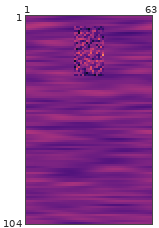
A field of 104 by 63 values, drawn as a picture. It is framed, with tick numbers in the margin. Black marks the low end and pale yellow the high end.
The top middle is the roughest part. A few values lie far out on both sides of the bulk. An odd patch, rougher than its surroundings, sits in the top middle. The grain runs across in streaks.
